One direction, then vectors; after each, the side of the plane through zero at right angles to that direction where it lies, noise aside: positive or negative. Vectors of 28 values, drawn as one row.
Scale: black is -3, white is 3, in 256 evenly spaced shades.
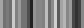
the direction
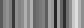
negative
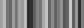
positive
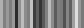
negative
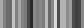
positive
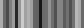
negative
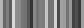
positive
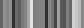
negative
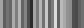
positive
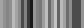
positive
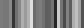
negative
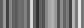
negative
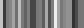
positive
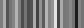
positive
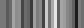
positive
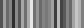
negative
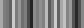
positive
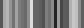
negative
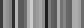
negative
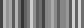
negative
